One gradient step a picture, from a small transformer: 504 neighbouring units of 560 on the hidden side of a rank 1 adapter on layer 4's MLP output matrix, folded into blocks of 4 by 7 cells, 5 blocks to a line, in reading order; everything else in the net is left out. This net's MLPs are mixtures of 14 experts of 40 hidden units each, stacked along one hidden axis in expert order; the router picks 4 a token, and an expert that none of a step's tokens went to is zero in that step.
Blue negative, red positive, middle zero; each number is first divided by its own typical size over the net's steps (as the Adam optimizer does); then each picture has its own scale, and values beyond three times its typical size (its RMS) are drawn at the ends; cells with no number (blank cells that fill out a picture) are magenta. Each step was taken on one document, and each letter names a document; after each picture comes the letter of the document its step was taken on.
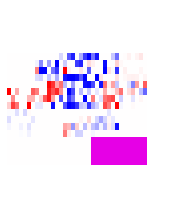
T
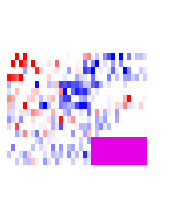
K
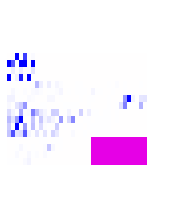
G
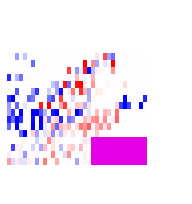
K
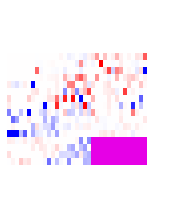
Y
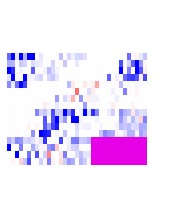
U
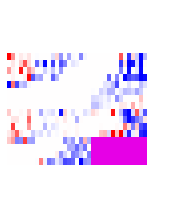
U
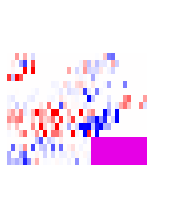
K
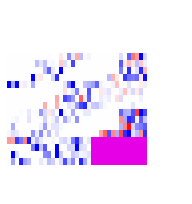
U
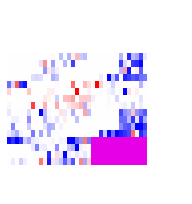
U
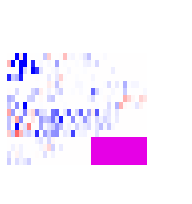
G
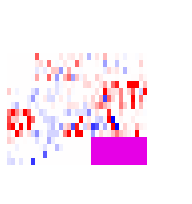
T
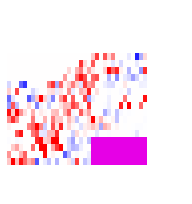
K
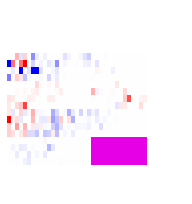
G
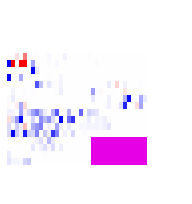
G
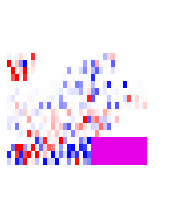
K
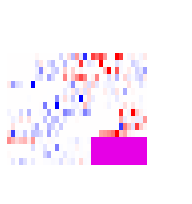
Y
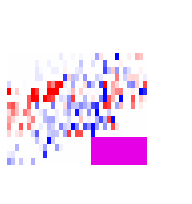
T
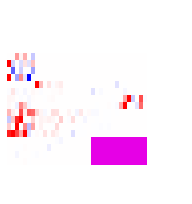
G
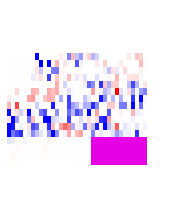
T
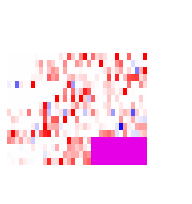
Y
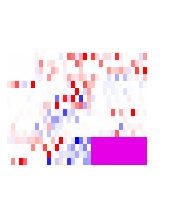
Y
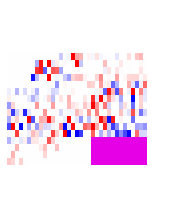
T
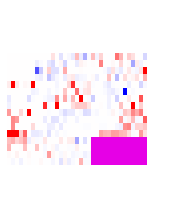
Y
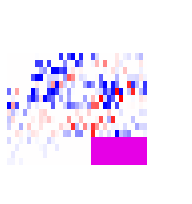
T
